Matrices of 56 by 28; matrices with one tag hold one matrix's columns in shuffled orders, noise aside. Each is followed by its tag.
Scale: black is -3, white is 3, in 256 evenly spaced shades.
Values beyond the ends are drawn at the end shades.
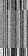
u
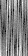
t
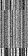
u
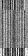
u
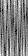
t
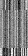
u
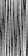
t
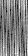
t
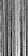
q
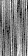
t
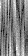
t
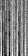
q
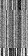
u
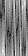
t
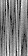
t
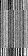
u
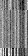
u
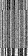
u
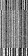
u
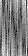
t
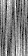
t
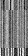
u
